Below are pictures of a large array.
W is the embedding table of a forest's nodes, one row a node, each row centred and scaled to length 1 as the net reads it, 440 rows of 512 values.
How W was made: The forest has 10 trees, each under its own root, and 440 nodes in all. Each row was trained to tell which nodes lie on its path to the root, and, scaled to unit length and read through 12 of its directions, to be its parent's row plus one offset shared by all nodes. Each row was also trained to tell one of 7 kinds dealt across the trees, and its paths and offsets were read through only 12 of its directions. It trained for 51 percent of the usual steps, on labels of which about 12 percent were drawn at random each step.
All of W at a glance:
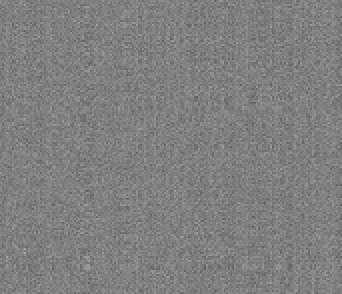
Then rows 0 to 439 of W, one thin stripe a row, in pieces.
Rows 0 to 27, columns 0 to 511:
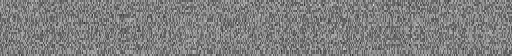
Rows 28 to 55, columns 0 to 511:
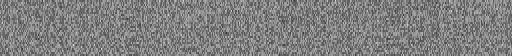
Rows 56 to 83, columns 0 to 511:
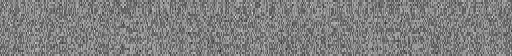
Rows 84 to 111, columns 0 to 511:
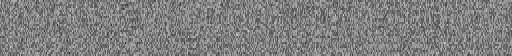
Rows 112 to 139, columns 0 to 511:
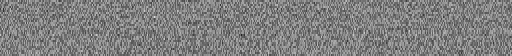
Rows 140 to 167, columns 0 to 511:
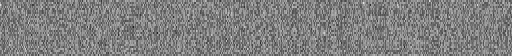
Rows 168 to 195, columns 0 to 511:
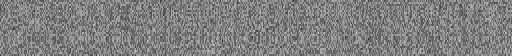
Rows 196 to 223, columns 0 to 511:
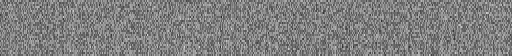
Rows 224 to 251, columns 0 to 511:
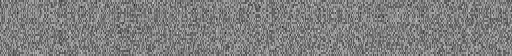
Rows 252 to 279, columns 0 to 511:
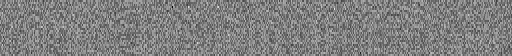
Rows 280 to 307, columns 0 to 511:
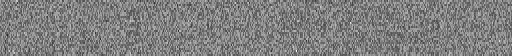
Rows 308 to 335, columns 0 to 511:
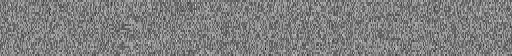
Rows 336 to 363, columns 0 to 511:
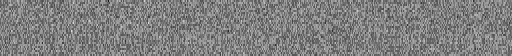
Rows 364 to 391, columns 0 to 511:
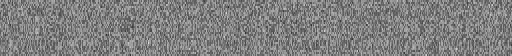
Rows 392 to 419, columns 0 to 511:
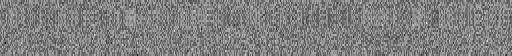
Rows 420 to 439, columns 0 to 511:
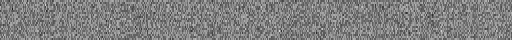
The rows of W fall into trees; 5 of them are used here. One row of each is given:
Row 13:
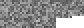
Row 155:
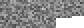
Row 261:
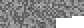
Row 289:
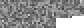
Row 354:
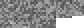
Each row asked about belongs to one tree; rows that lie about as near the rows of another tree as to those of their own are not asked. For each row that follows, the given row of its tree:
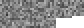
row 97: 354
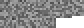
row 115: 155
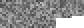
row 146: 354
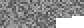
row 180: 261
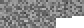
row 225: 155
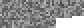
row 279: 354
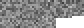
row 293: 354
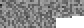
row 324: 289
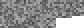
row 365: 155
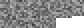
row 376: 155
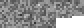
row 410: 354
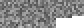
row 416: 155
